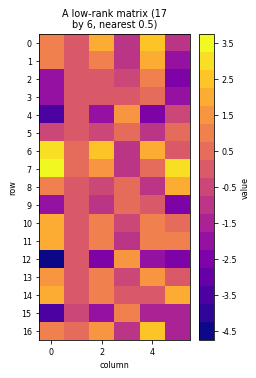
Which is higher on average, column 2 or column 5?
column 2
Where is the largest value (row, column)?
7 0
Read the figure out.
Title: A low-rank matrix (17 by 6, nearest 0.5)
x-axis: column, ticks 0 2 4
y-axis: row, ticks 0 1 2 3 4 5 6 7 8 9 10 11 12 13 14 15 16 (0 at the top)
Colour bar: value, ticks -4.5 -3.5 -2.5 -1.5 -0.5 0.5 1.5 2.5 3.5
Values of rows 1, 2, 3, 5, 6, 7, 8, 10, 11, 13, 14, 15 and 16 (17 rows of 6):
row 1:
1 0 1 -1 2 -2
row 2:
-2 0 0 -0.5 1 -2.5
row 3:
-2 0 0 0 0.5 -2
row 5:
-0.5 0 -0.5 0.5 -1 0.5
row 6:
3 0.5 2.5 -1 2 0
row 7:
3.5 0.5 1.5 -1 0.5 3
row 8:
1 0 -0.5 0.5 -1 2
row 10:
2 0 1 -0.5 1 0.5
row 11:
2 0 1 -1 1 1
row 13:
1.5 0 1 -0.5 1.5 0
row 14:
2 0 1 0 0 2
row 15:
-3.5 -0.5 -2 1 -1.5 -1.5
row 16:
1 0.5 1.5 -1 2.5 -1.5
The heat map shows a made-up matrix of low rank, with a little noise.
